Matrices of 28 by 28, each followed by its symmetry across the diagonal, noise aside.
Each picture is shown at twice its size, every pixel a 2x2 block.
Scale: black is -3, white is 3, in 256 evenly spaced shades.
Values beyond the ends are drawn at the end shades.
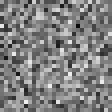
neither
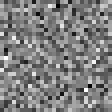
antisymmetric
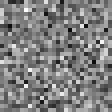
antisymmetric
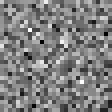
symmetric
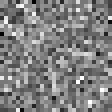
symmetric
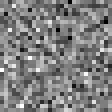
antisymmetric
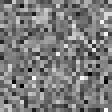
neither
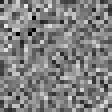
symmetric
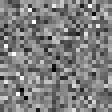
neither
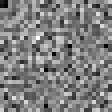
symmetric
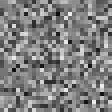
antisymmetric
